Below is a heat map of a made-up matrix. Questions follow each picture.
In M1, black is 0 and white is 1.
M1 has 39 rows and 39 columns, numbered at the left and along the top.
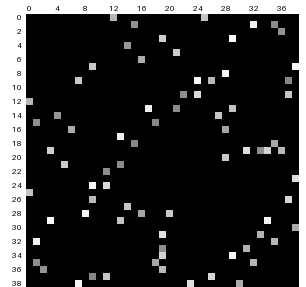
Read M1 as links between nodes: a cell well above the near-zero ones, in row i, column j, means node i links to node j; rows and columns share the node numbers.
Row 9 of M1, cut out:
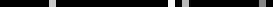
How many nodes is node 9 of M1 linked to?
4
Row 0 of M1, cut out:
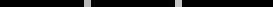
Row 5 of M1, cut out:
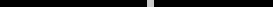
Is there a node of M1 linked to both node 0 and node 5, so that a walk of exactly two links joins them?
no
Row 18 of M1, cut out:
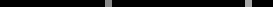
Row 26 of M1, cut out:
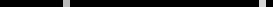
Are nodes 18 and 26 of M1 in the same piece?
no
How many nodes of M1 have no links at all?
1
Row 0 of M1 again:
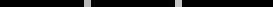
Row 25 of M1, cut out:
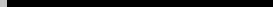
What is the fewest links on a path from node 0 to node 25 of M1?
1
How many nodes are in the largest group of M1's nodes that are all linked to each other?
3
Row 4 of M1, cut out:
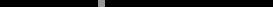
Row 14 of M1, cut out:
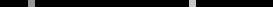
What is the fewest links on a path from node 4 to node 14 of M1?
1
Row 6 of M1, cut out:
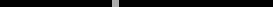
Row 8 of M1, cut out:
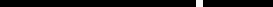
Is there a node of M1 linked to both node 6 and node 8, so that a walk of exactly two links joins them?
no
